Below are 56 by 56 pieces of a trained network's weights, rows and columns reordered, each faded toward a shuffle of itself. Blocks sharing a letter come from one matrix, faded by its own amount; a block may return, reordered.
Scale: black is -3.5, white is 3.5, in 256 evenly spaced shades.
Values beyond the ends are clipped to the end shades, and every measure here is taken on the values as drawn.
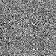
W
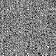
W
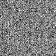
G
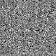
W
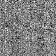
W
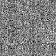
W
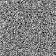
G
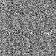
G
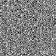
W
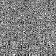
W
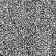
G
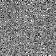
W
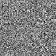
G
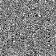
W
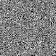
W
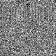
G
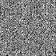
W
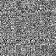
G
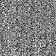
W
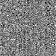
W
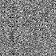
W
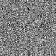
G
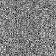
W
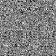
W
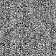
G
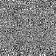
W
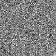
G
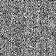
W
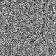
G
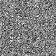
G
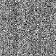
W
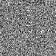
W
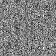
G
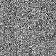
G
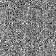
W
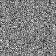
G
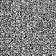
G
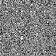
W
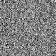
G
